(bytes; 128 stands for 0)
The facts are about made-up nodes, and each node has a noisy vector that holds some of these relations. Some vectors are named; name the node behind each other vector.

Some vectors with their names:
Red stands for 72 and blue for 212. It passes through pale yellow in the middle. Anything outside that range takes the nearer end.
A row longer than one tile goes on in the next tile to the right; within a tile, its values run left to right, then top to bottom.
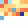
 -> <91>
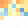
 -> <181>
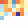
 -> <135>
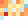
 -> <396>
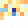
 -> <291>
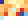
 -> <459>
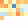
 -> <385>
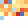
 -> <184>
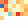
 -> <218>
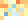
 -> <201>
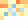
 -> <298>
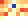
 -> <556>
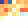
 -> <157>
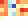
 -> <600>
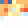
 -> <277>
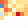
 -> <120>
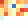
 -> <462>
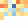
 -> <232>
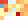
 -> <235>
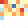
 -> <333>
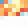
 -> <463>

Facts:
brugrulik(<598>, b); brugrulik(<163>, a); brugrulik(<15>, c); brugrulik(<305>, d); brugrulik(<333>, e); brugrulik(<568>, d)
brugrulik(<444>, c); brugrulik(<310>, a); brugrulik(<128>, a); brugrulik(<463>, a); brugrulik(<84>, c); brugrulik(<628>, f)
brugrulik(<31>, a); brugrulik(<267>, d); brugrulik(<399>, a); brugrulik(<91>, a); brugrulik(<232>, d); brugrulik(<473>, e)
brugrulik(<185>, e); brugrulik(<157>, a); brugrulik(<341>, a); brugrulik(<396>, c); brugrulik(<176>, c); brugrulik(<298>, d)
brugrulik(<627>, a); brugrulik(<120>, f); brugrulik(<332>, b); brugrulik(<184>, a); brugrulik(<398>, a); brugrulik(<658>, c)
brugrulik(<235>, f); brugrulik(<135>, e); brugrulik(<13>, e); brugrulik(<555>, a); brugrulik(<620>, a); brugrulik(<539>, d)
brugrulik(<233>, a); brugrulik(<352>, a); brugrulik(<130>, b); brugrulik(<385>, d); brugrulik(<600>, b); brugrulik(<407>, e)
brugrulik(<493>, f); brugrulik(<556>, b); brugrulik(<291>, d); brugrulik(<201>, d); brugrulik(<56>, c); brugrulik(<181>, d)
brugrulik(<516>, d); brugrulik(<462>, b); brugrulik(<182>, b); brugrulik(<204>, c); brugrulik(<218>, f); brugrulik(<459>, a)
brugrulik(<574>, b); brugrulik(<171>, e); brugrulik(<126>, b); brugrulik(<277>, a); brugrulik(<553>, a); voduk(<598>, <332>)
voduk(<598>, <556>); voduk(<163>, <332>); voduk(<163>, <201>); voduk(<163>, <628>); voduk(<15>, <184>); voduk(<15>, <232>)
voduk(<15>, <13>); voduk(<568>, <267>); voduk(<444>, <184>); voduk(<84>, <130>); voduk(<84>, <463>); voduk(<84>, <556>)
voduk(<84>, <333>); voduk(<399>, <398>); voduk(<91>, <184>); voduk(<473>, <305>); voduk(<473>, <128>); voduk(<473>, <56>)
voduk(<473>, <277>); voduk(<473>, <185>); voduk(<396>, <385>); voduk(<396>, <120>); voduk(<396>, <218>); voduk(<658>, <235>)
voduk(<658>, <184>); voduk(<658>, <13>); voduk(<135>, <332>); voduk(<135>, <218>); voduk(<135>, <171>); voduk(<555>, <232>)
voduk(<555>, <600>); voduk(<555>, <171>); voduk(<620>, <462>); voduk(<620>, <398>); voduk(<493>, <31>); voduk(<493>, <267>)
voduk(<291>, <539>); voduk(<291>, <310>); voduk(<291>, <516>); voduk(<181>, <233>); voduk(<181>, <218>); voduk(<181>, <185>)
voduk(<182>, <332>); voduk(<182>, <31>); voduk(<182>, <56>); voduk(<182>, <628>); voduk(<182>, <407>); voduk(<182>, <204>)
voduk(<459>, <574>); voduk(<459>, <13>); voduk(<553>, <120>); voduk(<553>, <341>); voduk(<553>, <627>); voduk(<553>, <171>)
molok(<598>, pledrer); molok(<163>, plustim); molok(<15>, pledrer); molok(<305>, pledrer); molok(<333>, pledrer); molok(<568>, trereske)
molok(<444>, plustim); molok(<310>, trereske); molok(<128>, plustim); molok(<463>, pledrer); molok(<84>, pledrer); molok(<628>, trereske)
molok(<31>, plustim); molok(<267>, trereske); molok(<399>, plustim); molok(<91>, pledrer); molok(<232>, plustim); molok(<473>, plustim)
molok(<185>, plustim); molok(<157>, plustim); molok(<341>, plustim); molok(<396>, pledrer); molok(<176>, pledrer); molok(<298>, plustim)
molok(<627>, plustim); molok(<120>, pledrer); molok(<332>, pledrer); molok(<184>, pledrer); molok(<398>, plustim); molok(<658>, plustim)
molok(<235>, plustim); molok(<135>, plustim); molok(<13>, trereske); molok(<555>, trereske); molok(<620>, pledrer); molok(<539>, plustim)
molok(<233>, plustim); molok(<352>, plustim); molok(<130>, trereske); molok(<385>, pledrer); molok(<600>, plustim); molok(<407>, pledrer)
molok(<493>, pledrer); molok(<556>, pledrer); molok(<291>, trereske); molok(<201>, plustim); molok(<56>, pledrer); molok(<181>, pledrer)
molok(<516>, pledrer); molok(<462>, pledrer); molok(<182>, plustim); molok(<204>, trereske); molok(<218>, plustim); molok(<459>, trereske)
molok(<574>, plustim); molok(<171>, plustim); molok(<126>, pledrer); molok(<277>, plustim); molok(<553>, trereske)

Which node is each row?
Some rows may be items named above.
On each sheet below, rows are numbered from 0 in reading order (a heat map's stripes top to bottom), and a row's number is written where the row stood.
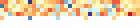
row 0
<218>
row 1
<553>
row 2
<171>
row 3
<267>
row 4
<120>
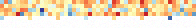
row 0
<184>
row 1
<291>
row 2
<539>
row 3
<396>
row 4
<658>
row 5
<84>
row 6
<473>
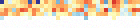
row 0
<310>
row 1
<398>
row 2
<163>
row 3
<13>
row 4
<182>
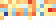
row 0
<568>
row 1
<574>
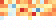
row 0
<130>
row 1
<204>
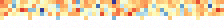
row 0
<598>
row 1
<291>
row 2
<13>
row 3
<305>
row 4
<555>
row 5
<181>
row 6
<516>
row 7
<332>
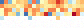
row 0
<399>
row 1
<184>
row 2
<493>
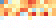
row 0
<463>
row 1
<15>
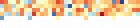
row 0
<185>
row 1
<620>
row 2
<600>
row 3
<628>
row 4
<31>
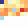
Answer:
<310>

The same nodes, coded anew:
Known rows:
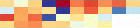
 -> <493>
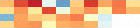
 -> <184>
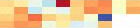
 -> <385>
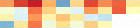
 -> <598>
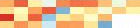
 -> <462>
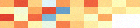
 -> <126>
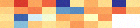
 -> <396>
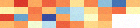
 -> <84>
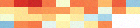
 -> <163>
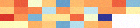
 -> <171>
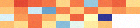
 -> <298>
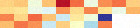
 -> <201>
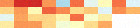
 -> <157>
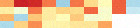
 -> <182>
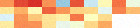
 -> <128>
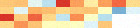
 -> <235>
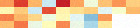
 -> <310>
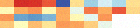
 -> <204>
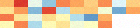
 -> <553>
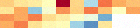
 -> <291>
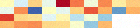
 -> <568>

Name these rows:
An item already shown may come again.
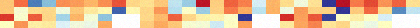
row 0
<218>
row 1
<181>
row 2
<493>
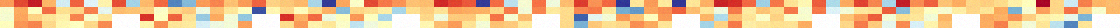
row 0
<31>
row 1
<218>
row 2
<120>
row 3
<600>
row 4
<396>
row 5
<182>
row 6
<463>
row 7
<291>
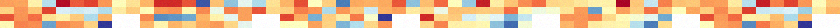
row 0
<620>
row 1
<204>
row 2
<171>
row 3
<628>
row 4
<291>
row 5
<620>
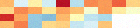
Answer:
<13>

